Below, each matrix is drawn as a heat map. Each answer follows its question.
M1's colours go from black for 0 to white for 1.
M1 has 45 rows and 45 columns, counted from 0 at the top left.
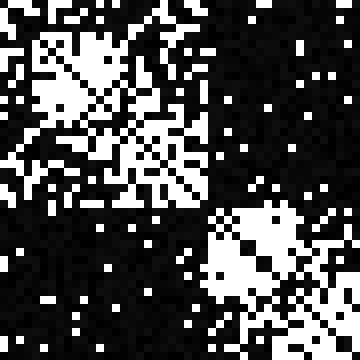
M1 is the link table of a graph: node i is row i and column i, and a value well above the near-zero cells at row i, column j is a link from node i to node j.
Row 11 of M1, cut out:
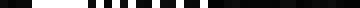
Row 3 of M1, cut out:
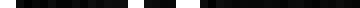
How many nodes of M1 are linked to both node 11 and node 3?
2
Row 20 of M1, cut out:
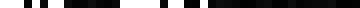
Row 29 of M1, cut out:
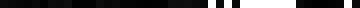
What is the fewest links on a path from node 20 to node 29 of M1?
3
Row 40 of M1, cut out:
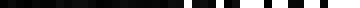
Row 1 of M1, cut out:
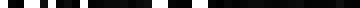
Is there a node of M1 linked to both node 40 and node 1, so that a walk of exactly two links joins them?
no
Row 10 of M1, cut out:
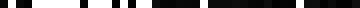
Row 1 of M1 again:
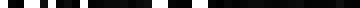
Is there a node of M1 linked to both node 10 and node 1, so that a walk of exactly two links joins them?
yes
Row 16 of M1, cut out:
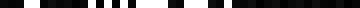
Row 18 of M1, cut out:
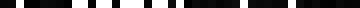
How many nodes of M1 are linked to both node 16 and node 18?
5
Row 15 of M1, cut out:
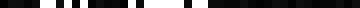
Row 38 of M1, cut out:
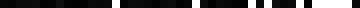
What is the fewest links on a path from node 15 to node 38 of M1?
2
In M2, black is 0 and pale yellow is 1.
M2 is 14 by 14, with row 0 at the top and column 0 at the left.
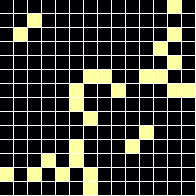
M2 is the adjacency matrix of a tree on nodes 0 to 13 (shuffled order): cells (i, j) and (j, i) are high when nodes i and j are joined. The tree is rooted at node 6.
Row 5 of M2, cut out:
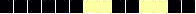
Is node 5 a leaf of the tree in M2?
no
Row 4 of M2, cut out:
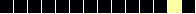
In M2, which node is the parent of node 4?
12
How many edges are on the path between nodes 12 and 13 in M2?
2
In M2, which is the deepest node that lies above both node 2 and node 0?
12
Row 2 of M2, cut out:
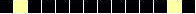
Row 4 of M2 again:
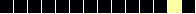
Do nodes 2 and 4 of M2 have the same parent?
yes
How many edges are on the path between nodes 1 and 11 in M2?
5
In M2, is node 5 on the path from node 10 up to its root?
yes
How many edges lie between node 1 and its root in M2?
3
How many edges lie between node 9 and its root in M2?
3
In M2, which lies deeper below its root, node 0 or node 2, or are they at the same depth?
the same depth
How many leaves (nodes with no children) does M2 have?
8
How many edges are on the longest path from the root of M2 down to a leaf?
3
